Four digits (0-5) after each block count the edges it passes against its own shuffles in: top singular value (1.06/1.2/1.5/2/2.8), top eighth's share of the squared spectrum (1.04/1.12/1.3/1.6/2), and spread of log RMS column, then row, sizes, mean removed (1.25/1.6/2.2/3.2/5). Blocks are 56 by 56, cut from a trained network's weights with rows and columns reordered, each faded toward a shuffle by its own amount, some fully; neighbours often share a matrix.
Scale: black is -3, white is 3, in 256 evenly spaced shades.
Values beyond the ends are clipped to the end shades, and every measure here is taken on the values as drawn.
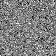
0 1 0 0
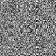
4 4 2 2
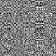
4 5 2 2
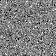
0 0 0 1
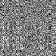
4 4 2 0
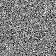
0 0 0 0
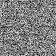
0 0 0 0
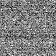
2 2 0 0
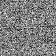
0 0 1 0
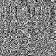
4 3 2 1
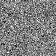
0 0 0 0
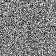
0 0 0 0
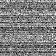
4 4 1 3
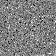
0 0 0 0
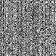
3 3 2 1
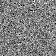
0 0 0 0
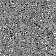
2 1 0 1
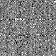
3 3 0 2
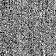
2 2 1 0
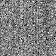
2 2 0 0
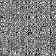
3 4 2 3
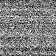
3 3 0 1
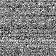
3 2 0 1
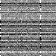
5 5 2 4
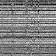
5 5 2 4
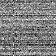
4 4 1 2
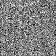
2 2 0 0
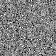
1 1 0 0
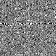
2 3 0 2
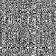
3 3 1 2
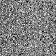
2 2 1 1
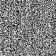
1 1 0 0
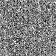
1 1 0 0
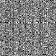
3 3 1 2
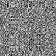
4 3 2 1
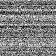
4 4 1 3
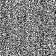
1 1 0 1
